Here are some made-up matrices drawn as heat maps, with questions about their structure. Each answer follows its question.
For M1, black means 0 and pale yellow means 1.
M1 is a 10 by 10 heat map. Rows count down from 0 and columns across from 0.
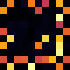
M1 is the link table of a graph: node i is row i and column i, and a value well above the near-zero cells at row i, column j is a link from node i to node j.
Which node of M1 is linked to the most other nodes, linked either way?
node 8
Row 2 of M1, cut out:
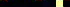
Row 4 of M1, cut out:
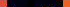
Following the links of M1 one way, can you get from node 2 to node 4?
yes
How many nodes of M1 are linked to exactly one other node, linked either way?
3
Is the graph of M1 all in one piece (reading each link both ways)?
yes
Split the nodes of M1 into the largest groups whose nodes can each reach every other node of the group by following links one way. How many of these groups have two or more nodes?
1
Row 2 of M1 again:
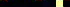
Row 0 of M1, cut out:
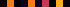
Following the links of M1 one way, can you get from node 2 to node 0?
yes
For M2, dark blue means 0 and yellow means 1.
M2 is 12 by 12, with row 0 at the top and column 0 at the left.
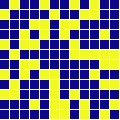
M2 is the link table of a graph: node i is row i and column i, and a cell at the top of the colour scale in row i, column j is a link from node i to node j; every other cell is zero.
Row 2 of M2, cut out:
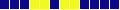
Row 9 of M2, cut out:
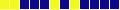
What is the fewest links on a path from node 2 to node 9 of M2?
2
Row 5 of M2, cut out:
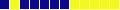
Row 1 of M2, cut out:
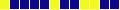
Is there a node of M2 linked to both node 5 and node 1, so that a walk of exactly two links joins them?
yes
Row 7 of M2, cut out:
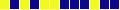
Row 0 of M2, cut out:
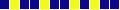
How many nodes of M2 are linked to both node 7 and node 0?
2
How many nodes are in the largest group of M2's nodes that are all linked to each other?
4
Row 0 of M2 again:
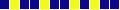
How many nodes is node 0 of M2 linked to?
4
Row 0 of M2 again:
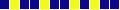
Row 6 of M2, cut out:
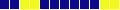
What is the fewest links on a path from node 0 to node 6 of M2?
3
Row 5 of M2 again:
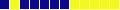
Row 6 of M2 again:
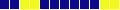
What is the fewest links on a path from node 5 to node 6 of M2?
2
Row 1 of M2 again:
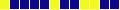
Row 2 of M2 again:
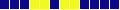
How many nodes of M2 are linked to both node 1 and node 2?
0
